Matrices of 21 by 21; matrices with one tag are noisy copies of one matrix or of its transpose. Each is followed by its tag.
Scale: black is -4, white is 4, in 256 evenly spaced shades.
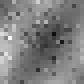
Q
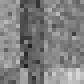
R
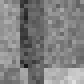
R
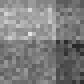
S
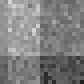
S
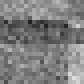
R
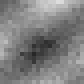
Q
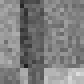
R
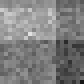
S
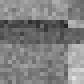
R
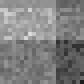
S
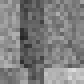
R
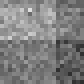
S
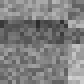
R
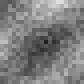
Q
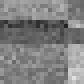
R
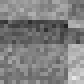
R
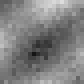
Q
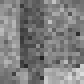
R
